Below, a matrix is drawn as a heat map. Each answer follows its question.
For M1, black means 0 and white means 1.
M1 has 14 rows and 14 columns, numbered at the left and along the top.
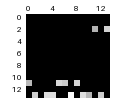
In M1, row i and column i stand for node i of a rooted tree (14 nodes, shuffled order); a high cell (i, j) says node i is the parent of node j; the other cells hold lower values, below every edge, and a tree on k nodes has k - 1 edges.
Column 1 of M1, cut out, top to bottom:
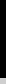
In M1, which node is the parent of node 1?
13
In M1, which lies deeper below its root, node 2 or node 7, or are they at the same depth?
node 7
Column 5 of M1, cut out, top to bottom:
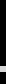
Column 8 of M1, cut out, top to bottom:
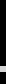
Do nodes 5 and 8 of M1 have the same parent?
yes
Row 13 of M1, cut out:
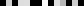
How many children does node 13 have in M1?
7
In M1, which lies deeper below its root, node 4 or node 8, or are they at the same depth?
the same depth
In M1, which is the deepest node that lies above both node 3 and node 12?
13
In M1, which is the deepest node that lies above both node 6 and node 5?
11
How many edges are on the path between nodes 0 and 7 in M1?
4
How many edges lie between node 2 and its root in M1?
0
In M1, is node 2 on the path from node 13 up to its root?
yes
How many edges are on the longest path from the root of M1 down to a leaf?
2
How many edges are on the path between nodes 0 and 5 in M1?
2
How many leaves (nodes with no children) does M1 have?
11
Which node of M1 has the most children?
13
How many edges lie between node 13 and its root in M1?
1
